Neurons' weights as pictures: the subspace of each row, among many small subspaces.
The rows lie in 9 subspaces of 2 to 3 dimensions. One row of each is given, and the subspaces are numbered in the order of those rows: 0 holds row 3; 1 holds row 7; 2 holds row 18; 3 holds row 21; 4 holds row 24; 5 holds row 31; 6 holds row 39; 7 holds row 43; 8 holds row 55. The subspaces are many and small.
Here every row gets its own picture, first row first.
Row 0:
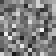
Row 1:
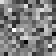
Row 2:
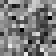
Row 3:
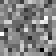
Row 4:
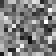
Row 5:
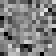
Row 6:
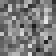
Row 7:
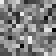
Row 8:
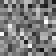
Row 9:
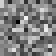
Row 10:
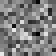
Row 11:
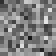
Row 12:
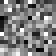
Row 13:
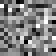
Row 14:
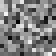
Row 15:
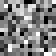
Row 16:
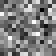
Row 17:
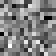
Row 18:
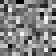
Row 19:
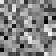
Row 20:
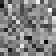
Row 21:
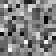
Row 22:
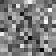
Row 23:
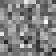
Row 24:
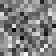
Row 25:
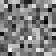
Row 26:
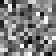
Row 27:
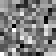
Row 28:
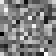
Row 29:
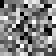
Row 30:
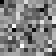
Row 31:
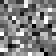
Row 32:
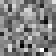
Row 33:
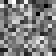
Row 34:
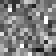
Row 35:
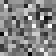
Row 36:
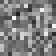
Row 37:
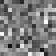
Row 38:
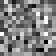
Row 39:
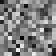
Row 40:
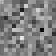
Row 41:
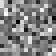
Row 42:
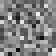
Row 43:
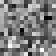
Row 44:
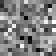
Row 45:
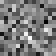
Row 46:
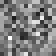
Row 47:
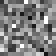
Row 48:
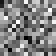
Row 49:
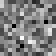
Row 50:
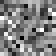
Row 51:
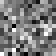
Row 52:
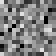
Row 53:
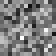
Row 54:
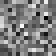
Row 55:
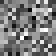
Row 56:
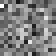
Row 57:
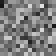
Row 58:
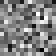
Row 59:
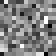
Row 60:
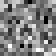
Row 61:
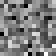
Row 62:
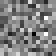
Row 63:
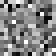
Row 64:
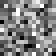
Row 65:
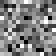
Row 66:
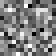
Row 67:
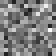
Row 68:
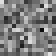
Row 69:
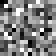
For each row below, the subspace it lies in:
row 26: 2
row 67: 2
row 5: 6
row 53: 8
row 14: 2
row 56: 2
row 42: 6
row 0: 6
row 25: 3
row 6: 1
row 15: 3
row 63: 2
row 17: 7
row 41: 2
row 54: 8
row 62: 8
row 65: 6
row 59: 5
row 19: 7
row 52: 5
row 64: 6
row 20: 8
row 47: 5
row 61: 7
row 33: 2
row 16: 4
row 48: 8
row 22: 3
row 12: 8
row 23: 3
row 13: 2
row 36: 8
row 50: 6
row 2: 7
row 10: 4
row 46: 4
